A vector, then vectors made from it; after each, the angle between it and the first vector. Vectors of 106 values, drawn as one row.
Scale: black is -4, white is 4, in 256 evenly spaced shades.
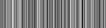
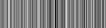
partly aligned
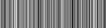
orthogonal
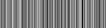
nearly parallel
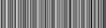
orthogonal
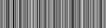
partly opposed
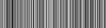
partly opposed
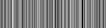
nearly parallel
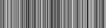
partly aligned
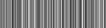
nearly opposite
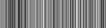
partly opposed
